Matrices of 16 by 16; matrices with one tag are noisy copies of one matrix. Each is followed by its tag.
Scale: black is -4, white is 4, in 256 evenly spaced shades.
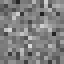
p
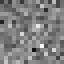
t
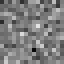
t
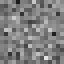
p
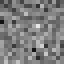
t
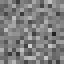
p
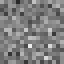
p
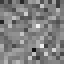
t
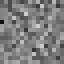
t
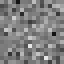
p
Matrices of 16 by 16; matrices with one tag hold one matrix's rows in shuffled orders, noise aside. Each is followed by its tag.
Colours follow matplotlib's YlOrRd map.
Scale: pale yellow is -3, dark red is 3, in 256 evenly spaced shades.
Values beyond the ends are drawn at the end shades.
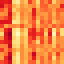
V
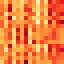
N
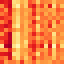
V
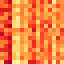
V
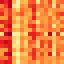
V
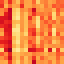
V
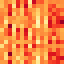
N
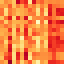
N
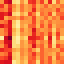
V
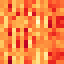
N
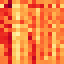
V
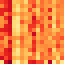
V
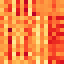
N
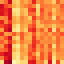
V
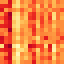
V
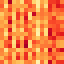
N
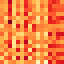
N
